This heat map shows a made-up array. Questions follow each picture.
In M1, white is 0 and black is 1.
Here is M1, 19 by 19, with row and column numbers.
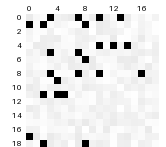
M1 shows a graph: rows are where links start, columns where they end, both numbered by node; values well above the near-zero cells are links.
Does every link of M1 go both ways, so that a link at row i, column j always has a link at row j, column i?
no
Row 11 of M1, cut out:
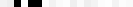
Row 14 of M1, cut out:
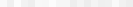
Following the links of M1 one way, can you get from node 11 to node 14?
yes
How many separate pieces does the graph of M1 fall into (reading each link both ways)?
2
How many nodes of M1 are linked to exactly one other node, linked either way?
7
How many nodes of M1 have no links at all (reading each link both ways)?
1
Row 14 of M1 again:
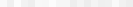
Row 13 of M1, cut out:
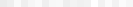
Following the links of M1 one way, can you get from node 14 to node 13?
no
